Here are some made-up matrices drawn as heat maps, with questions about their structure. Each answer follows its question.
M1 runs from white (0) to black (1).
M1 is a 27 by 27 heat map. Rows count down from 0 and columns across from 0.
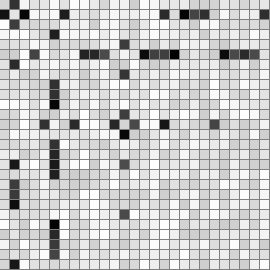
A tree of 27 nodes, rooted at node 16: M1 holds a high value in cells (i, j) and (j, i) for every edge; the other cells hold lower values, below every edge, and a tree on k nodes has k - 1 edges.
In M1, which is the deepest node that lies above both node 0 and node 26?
1
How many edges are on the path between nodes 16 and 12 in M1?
1
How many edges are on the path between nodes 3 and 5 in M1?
1
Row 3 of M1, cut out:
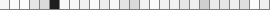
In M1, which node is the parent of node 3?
5
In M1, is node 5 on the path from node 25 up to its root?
yes
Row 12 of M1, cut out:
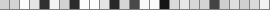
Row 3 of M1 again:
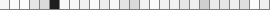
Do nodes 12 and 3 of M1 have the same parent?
no
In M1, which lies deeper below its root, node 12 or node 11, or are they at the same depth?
node 11
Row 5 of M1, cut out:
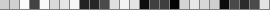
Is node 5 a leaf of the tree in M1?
no
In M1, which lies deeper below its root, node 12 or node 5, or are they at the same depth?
the same depth
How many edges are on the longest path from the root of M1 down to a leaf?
2
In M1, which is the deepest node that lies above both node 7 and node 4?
12
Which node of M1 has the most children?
5
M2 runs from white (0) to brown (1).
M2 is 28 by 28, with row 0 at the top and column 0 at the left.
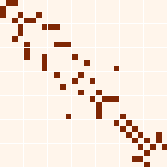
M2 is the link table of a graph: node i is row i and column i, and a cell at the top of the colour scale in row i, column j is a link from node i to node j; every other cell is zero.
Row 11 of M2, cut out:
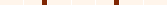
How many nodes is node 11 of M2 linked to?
2
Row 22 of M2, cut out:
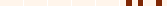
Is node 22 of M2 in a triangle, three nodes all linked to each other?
yes
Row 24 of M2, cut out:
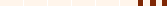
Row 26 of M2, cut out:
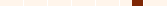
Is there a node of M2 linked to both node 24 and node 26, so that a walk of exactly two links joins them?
yes
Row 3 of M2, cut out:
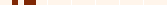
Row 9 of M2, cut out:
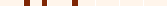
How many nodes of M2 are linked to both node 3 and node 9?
1
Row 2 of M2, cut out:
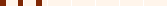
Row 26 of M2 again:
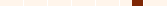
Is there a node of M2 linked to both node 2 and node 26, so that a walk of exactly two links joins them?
no
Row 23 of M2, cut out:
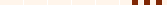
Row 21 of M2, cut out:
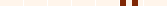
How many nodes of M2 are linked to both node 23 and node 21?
1
